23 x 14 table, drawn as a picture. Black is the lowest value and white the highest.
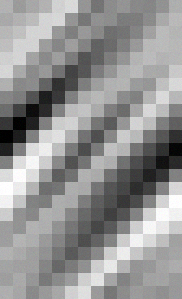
Odd rows or columns: none. Lone odd cells: none. Slope: none. Grain: diagonal, up to the right.
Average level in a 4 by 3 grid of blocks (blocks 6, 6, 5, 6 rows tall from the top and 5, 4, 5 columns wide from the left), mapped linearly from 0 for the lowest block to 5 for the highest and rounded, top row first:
5 1 4
0 3 3
5 1 0
3 3 5
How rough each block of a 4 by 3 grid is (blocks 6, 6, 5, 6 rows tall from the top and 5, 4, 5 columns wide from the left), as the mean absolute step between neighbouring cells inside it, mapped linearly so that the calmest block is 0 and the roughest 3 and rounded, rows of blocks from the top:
1 1 0 / 3 2 2 / 2 1 2 / 0 2 1
